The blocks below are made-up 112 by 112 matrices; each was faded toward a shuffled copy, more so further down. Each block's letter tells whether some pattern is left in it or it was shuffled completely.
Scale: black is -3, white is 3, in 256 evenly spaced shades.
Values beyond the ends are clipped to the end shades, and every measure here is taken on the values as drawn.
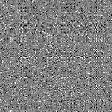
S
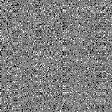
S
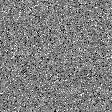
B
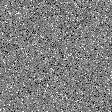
B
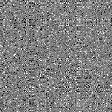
S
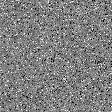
B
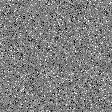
B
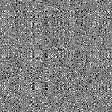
S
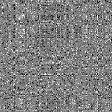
S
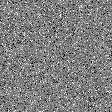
B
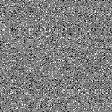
S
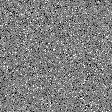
B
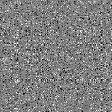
S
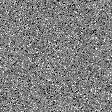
B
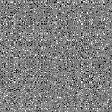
S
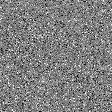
B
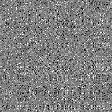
S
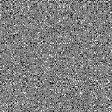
S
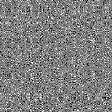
S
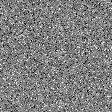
B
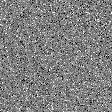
B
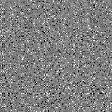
S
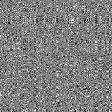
S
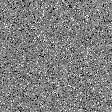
B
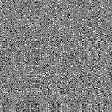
S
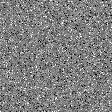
B
